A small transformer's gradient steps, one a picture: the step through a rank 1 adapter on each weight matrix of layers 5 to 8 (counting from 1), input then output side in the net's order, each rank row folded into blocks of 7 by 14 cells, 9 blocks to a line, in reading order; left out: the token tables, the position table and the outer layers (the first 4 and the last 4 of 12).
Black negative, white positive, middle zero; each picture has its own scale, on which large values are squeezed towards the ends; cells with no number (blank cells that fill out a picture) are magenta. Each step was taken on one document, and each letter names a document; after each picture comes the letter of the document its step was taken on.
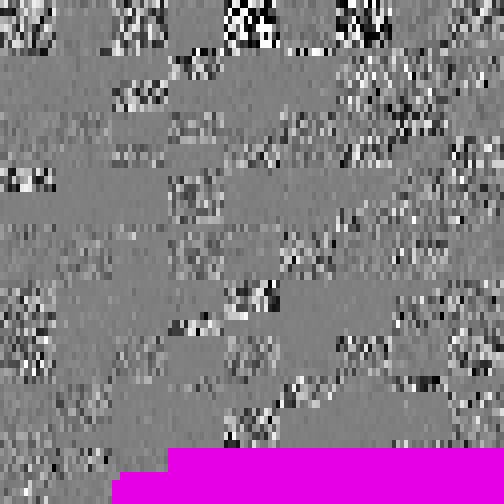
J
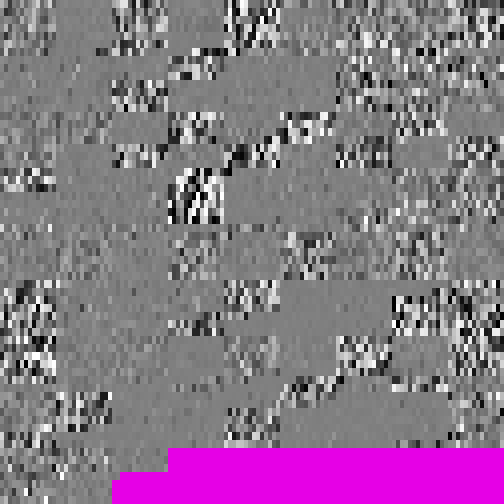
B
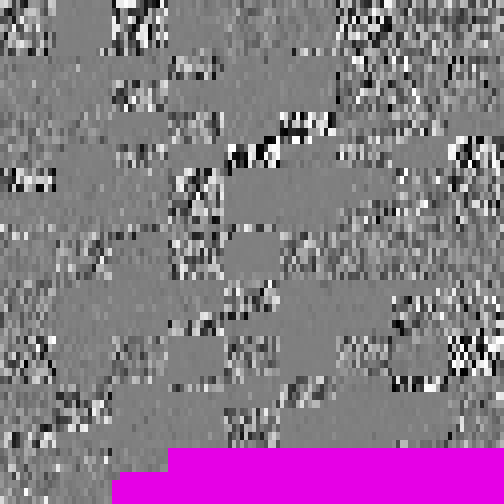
B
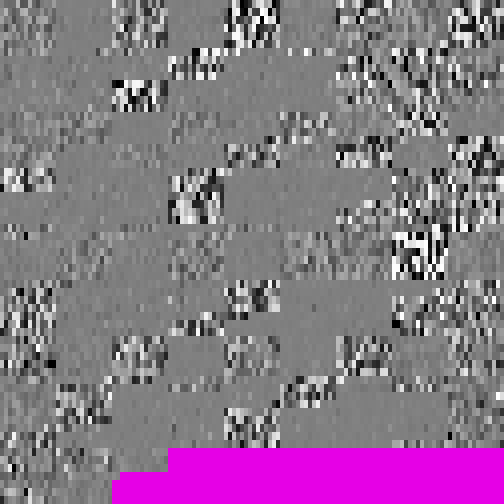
B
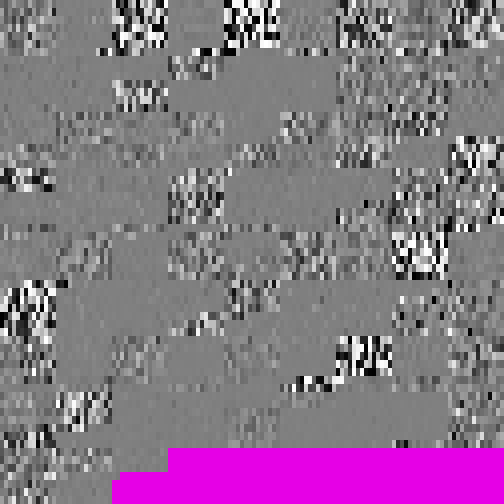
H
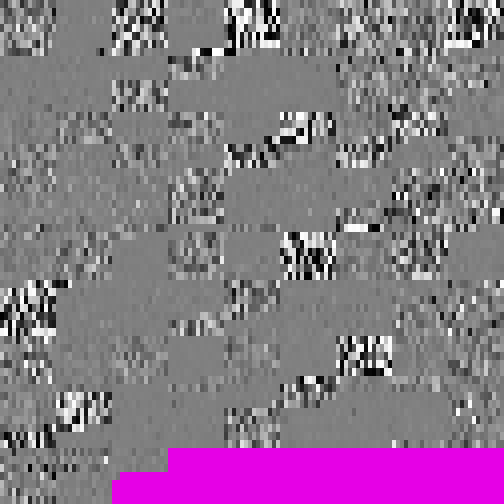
H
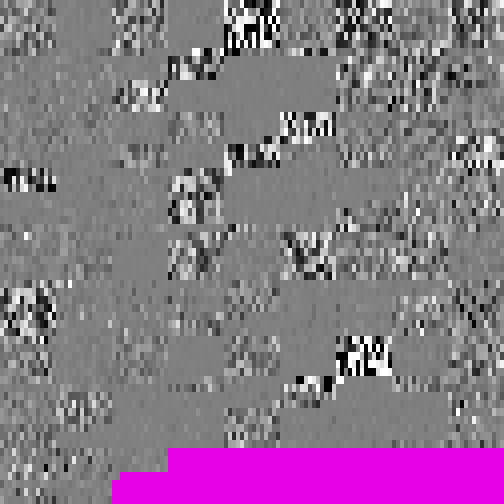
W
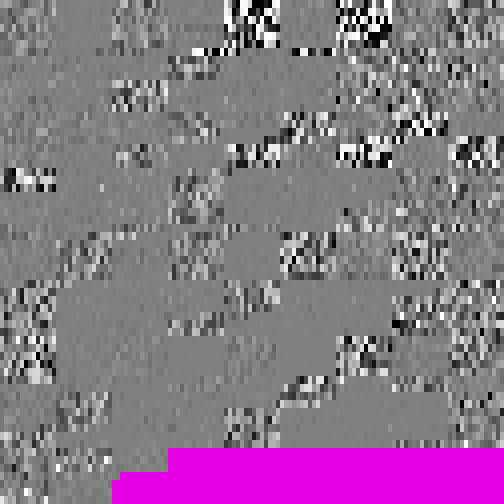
B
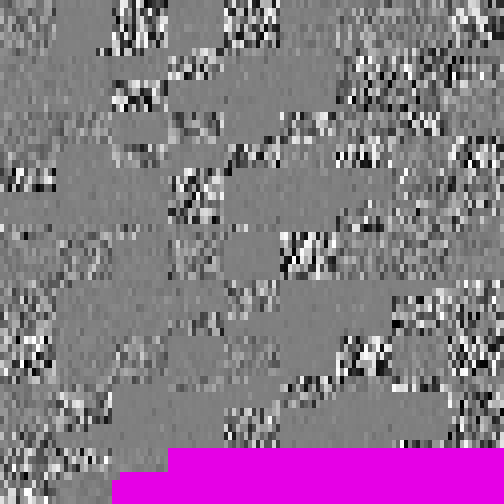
B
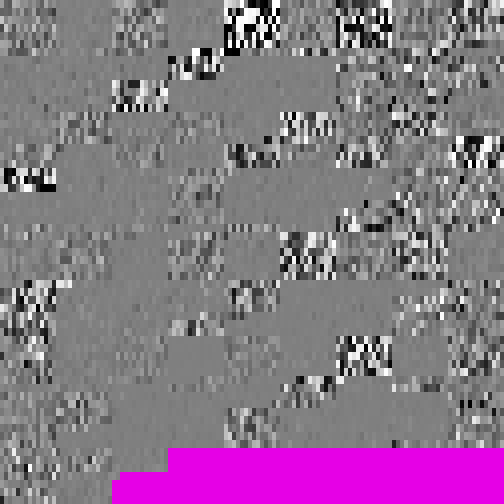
W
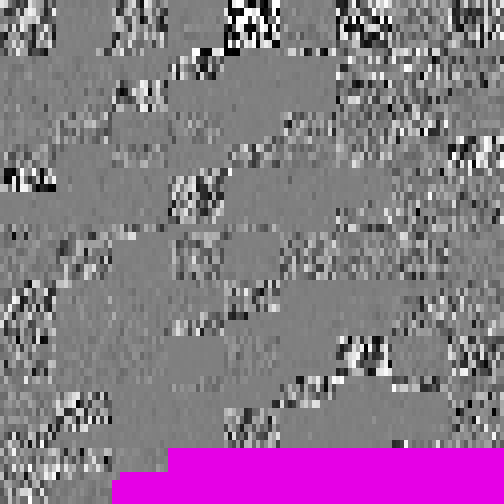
W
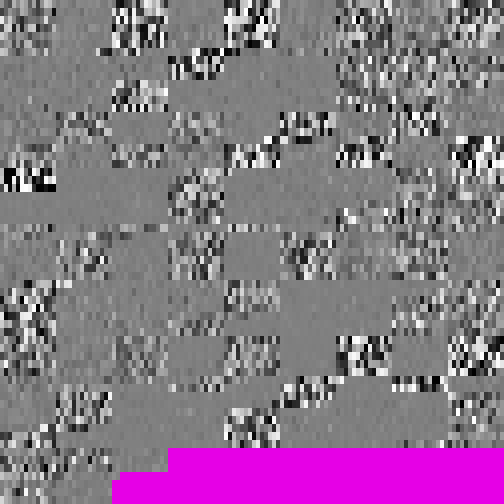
J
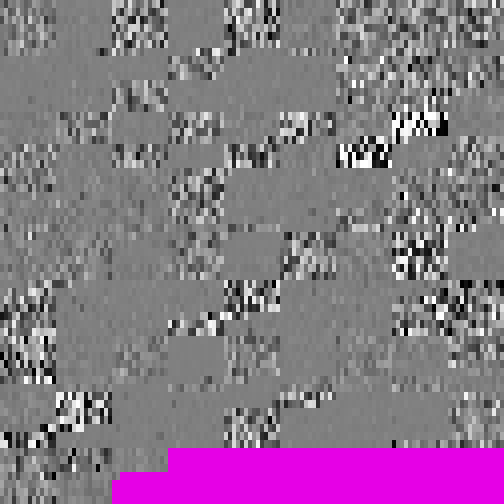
H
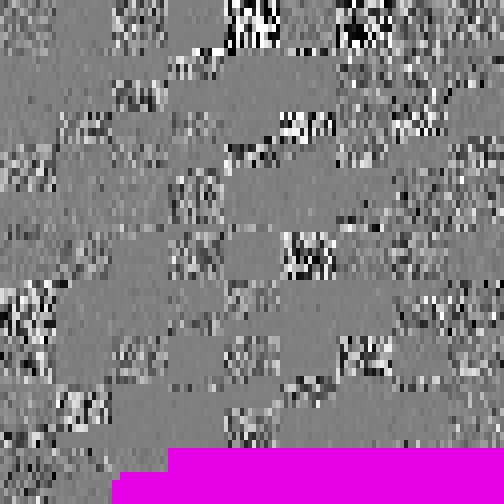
H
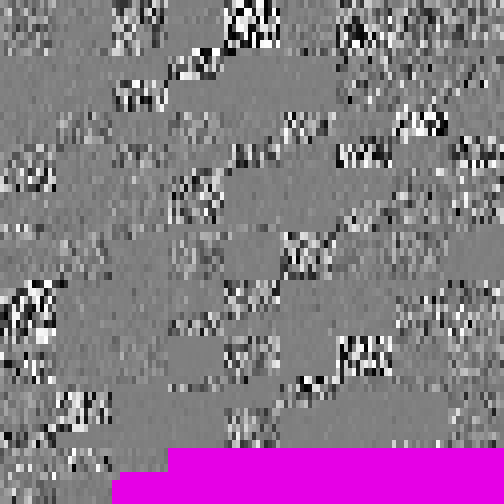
H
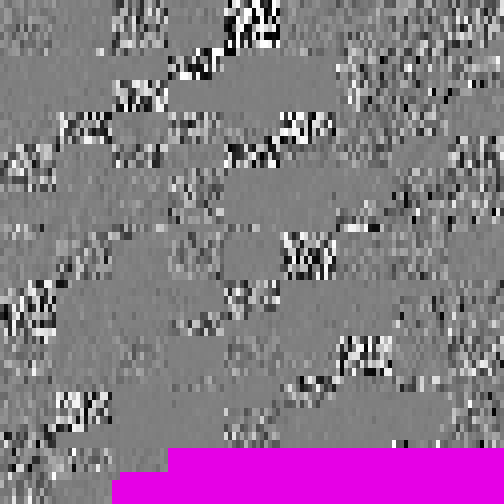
H
